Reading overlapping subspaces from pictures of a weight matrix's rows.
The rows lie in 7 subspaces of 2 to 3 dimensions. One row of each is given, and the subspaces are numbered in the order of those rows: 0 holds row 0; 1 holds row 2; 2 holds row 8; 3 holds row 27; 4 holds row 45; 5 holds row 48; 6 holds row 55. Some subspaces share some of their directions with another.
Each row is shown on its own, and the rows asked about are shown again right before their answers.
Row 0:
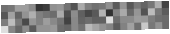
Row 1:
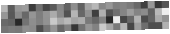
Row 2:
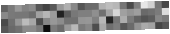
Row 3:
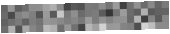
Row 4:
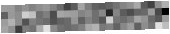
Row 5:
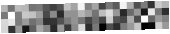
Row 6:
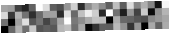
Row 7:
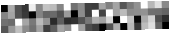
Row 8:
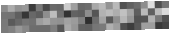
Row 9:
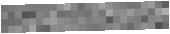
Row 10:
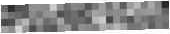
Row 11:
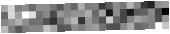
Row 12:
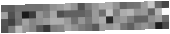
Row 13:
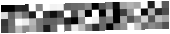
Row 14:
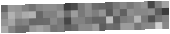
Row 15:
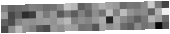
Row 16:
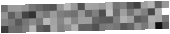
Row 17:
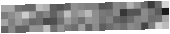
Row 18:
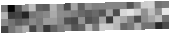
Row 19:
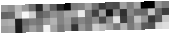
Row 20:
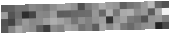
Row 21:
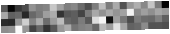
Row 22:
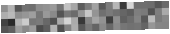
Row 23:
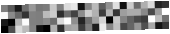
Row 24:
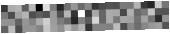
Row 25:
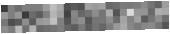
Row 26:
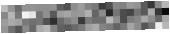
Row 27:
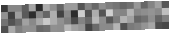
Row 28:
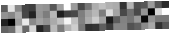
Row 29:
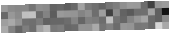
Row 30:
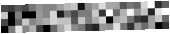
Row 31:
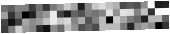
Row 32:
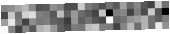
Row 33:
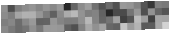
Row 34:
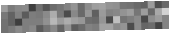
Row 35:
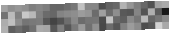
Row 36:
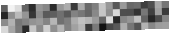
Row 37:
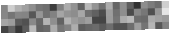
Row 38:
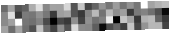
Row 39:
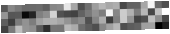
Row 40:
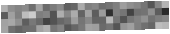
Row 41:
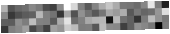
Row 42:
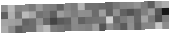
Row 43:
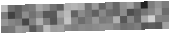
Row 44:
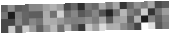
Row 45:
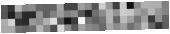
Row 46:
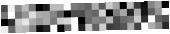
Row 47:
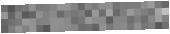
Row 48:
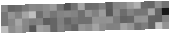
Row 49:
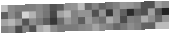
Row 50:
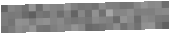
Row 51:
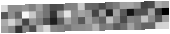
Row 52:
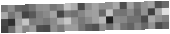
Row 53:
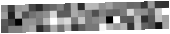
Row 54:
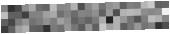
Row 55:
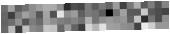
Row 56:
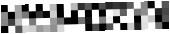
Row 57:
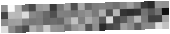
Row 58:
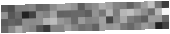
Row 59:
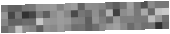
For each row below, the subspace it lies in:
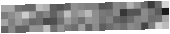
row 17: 0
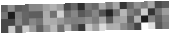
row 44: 6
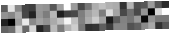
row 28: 4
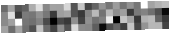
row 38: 3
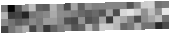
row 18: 4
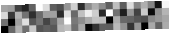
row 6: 0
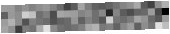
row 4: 6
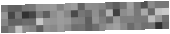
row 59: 1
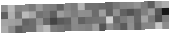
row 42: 2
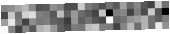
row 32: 0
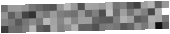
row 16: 5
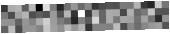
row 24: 3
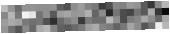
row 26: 4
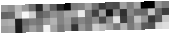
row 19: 3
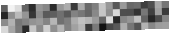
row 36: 4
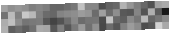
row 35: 6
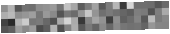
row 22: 4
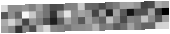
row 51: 1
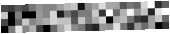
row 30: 0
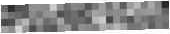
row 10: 5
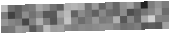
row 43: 1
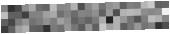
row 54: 4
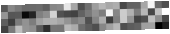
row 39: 2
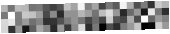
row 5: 6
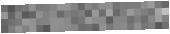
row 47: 2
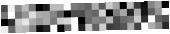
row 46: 0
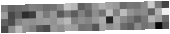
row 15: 1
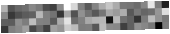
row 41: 1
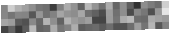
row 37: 5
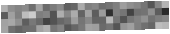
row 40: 3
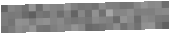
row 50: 3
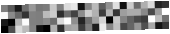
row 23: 4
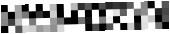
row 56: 3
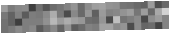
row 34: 2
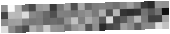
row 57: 4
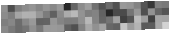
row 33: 2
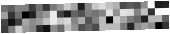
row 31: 2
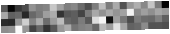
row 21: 5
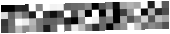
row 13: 2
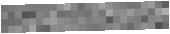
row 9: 4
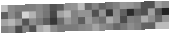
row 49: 1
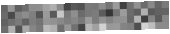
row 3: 6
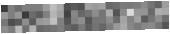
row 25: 1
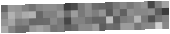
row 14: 1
